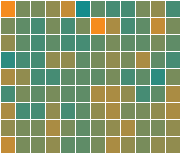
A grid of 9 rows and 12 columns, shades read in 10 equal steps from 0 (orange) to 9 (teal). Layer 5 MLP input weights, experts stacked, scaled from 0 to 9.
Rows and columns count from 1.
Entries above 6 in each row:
4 3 3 4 4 2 3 0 0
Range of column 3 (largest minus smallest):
2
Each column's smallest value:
0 4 5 3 2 5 0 3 3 3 2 3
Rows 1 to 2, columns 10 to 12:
5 4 7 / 6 2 5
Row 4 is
8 7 7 4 4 6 5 4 5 3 6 7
